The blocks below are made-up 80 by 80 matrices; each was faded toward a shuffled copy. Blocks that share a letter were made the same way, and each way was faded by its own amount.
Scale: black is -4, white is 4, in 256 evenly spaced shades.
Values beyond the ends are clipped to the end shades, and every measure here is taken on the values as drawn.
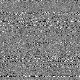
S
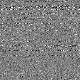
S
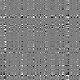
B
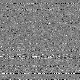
S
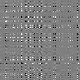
B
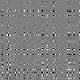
B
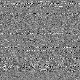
S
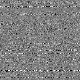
S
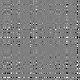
B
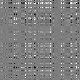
B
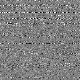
S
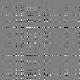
B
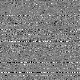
S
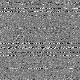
S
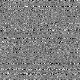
S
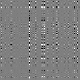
B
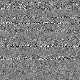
S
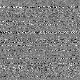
S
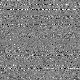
S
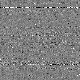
S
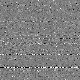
S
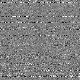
S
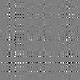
B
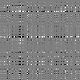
B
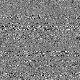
S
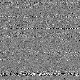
S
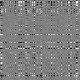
B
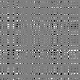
B
